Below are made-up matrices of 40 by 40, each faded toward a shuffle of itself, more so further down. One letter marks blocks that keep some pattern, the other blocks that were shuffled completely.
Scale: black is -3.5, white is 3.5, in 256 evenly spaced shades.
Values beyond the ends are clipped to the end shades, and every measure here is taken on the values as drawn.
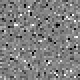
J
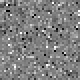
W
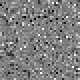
J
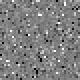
W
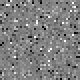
W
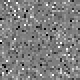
W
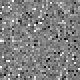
W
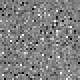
J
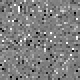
J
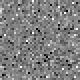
J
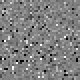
W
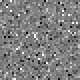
W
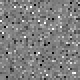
W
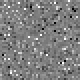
W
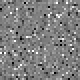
W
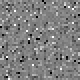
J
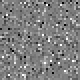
J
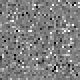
J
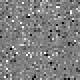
J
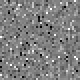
W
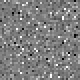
W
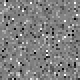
W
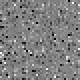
J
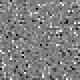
W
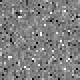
W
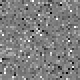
J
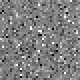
W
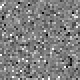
W
